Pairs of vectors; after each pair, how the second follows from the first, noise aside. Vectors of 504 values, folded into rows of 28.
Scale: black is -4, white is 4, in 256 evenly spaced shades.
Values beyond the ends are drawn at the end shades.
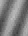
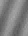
shrunk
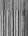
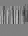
partly zeroed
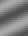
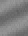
shrunk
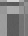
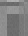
shrunk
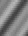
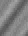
shrunk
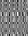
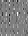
partly zeroed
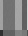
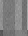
shrunk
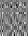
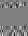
partly zeroed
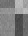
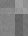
shrunk
